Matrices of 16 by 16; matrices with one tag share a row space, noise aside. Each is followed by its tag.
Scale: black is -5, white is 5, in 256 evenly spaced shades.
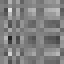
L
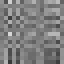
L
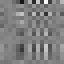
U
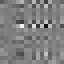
U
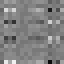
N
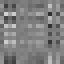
N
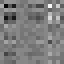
N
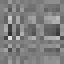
L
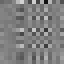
U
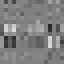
N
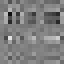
L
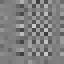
U
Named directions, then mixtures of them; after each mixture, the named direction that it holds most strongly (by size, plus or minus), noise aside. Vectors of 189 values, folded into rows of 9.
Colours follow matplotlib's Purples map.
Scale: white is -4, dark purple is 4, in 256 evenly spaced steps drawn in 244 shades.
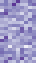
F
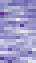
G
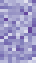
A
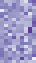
A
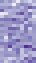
F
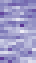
G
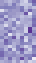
A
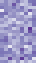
F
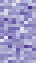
F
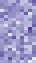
A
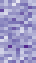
F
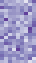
A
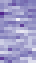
G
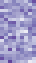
A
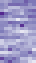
G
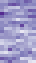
G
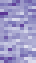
G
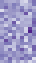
A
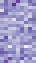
F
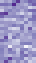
F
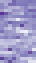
G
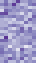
F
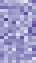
A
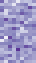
F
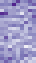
F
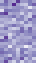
F
